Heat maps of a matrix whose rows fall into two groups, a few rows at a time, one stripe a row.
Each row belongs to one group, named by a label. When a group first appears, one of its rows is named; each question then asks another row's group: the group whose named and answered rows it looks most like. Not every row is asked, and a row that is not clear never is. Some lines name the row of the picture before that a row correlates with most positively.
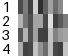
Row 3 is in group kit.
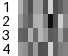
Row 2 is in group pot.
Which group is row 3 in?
pot
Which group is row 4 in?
kit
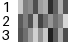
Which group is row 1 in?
pot
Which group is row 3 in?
pot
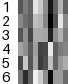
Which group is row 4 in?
kit
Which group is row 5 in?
kit
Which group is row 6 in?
pot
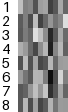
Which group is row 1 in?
pot
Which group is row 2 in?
kit
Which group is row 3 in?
pot
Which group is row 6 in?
pot
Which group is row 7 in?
pot
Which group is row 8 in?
kit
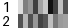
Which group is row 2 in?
kit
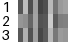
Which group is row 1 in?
kit
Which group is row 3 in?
kit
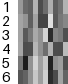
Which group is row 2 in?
kit
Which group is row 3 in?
pot
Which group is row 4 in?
kit
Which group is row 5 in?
pot
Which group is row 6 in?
pot
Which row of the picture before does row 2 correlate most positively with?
2
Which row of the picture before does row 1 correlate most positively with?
2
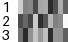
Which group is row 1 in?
pot
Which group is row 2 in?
kit
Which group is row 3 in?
pot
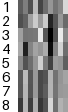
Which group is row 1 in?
kit
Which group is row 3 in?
pot
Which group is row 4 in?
pot
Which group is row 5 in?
pot
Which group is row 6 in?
kit
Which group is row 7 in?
kit
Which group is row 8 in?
kit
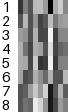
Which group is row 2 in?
kit
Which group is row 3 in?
kit
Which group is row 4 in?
kit
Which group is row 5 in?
kit
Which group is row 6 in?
kit
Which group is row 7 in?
pot
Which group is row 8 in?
pot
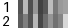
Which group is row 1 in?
kit
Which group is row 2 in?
kit
